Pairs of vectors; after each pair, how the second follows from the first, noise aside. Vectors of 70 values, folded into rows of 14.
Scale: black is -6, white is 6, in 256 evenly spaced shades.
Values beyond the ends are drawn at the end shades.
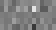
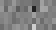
negated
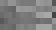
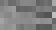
negated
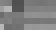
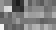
scaled up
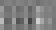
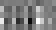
scaled up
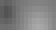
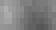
negated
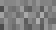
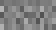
negated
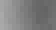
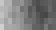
scaled up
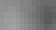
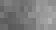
negated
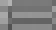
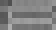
negated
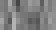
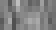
negated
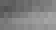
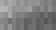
negated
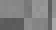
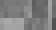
negated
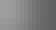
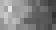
scaled up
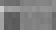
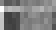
scaled up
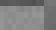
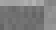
negated
